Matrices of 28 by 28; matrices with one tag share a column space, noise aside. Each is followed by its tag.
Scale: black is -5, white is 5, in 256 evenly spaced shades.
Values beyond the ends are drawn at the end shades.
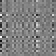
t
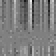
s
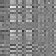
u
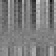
s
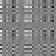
u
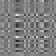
t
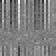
s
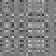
t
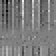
s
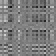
u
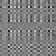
u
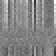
s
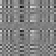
u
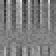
s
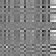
u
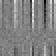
s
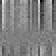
s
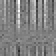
s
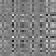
t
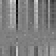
s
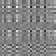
u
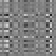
t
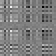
u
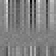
s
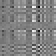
u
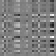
t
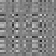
t
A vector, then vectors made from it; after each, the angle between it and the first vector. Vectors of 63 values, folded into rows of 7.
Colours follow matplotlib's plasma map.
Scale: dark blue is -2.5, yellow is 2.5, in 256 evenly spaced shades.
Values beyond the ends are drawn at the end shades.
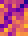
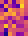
partly opposed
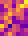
nearly opposite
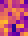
orthogonal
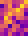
nearly opposite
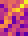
nearly opposite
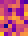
partly aligned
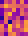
orthogonal
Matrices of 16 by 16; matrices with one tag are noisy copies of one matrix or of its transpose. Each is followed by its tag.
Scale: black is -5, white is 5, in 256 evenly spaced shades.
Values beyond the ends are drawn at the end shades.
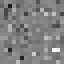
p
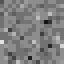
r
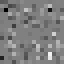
p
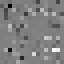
p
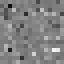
p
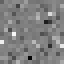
r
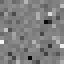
r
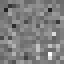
p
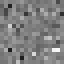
p
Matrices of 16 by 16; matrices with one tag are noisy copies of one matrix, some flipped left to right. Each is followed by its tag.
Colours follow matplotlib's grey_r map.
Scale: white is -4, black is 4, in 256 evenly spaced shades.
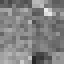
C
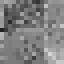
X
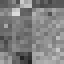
C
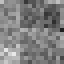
X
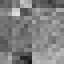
C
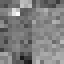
C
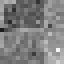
X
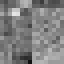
C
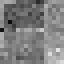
X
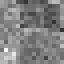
X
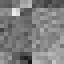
C
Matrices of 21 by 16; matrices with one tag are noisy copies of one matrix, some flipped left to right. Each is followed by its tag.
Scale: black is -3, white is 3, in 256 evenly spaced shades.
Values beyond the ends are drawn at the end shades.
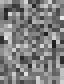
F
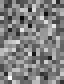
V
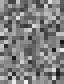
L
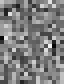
F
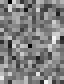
F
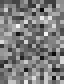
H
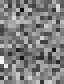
H
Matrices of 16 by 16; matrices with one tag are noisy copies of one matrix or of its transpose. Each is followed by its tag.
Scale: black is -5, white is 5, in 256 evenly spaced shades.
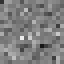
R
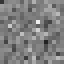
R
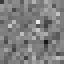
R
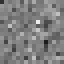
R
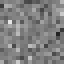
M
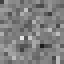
R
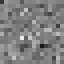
R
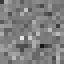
R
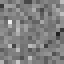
M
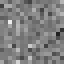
M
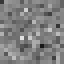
R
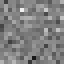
M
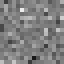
M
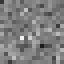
R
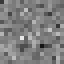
R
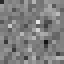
R
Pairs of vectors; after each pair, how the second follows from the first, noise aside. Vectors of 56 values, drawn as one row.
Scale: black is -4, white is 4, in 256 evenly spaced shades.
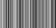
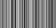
wrapped around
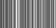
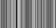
sign-scrambled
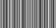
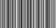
wrapped around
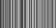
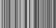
sign-scrambled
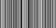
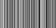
wrapped around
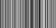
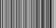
wrapped around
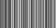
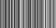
sign-scrambled
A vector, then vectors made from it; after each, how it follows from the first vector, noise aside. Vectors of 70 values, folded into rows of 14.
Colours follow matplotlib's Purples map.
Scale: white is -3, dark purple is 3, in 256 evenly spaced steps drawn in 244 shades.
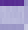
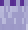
partly zeroed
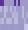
partly zeroed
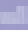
partly zeroed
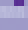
partly zeroed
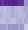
copied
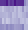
copied
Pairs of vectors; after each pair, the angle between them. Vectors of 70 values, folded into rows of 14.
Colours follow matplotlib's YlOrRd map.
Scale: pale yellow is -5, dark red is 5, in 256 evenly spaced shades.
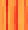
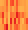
partly aligned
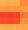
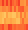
nearly opposite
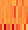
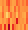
partly aligned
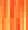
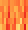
partly opposed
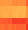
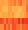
nearly parallel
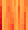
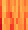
nearly parallel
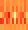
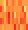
partly aligned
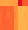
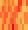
partly aligned
